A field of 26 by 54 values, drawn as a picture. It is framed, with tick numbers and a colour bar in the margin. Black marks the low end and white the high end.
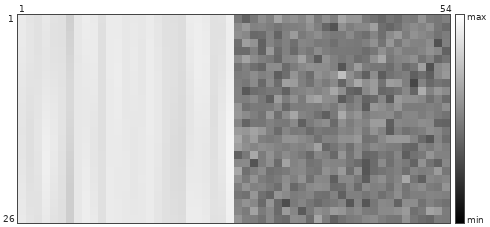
The table splits into one row of 2 panels. Panel 1,1: very high, streaked downward, faint in contrast. Panel 1,2: middling, fine-grained.
